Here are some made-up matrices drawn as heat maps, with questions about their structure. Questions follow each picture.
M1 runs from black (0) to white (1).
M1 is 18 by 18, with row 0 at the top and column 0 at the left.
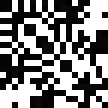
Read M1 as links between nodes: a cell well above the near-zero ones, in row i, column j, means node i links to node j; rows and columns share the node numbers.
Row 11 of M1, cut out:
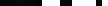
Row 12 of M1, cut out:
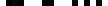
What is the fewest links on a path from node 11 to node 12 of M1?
1
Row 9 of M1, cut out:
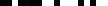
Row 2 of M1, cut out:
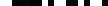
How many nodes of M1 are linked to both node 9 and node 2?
3
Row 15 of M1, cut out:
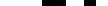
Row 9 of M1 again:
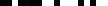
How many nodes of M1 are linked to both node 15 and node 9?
5
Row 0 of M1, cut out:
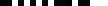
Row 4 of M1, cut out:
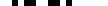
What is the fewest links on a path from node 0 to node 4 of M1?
1
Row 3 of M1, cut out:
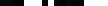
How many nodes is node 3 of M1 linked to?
8
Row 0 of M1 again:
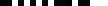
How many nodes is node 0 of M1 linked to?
8
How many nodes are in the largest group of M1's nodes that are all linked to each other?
5
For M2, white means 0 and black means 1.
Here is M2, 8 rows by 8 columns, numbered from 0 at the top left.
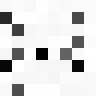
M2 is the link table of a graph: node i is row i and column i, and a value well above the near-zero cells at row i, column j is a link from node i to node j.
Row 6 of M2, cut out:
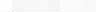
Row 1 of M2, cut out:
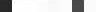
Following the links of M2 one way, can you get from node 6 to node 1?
no
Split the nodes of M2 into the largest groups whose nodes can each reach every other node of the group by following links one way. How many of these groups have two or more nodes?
0
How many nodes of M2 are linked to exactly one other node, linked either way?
2
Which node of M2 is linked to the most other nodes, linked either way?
node 1
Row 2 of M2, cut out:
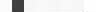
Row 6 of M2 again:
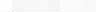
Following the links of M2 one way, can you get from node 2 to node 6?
yes
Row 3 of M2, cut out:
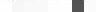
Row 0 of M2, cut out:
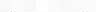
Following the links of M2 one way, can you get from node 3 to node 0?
no
